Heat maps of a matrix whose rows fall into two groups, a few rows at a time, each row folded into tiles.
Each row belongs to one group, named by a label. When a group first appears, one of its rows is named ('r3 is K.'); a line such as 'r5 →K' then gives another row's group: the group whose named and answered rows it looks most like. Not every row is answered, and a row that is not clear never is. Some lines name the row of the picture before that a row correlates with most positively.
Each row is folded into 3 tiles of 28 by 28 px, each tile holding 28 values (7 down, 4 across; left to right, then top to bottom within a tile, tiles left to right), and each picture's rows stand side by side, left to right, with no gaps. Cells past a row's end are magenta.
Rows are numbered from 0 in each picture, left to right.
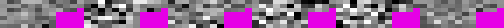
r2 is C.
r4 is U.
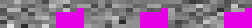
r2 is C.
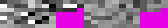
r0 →U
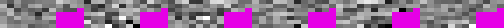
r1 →C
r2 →C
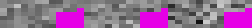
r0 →C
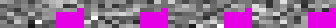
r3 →U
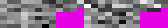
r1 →U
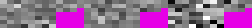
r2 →C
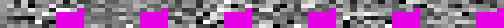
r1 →C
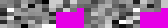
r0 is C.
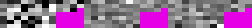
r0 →C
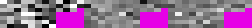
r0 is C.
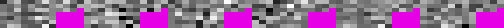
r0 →C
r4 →C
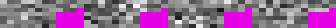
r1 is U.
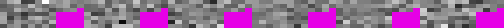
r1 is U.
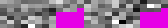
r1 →U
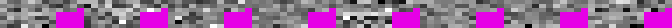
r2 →C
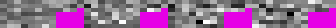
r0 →C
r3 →U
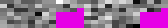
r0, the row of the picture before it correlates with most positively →3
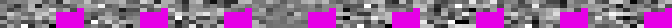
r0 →C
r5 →U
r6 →C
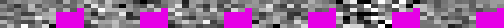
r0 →C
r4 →C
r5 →U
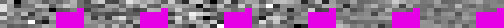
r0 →U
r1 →C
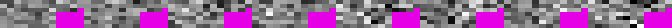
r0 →U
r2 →U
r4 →U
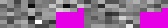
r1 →C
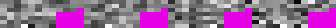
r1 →C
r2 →C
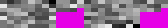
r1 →C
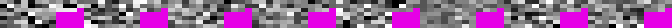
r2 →U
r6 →C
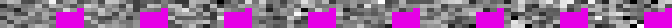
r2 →U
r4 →C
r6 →C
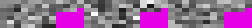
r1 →U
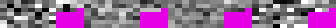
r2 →U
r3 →C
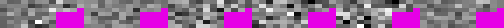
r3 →U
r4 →C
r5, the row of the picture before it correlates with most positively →0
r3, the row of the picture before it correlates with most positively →1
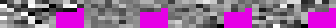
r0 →U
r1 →U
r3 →C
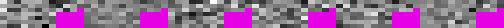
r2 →C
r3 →U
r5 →U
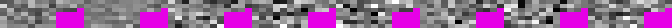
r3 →C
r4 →U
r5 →U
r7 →C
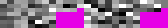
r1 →U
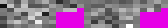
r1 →C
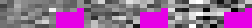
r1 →C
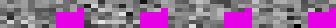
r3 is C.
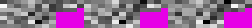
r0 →U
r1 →U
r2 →U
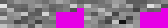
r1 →U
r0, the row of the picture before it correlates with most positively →0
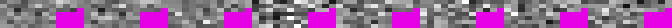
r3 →C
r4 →U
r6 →U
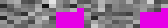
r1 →C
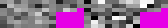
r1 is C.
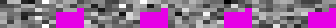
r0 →C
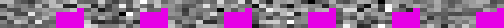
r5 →C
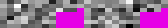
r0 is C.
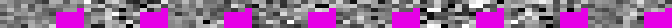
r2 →U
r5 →C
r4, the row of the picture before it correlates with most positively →0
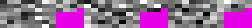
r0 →C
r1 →U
